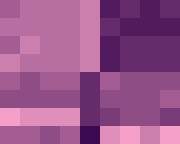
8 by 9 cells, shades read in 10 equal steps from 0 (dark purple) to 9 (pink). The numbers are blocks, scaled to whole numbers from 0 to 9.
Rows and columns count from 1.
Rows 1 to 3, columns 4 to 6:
6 7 1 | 6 7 2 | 6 7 1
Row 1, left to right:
5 6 6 6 7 1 2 1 2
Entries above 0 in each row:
9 9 9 9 9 9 9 8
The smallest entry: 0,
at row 8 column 5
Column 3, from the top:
6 6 6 6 5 4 8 4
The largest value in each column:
9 8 8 8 7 8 9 7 9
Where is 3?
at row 7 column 6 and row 7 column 9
